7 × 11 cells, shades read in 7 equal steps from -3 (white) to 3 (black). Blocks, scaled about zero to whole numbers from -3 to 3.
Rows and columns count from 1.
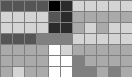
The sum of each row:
-1 -10 -12 -7 -14 -14 -13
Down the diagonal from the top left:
1 -2 -2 0 -3 -3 0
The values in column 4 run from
-2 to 1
